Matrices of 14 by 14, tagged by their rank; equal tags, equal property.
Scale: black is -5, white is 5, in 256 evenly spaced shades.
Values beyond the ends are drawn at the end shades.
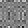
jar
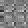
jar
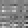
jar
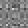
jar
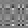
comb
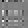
comb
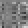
jar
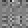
jar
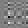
comb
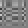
comb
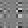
comb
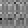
jar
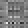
jar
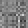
jar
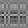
comb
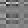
comb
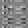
jar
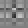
comb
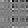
comb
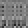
jar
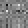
jar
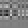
comb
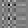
comb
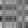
comb
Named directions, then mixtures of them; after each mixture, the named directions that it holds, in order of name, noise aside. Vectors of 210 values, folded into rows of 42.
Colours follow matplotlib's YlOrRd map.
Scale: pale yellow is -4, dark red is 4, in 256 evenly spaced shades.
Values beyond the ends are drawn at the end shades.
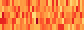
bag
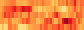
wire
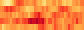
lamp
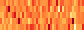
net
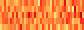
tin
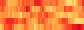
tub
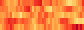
tub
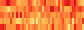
lamp, net, tub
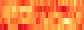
wire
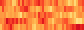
tub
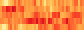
lamp, wire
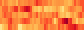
tub, wire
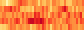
lamp, tin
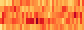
bag, lamp, tin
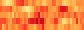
lamp, wire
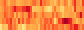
tin, tub, wire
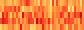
bag, lamp, tin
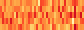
net, tin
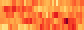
lamp, wire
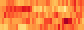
wire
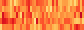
bag, tin, tub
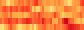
lamp, tub, wire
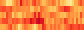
lamp, tub
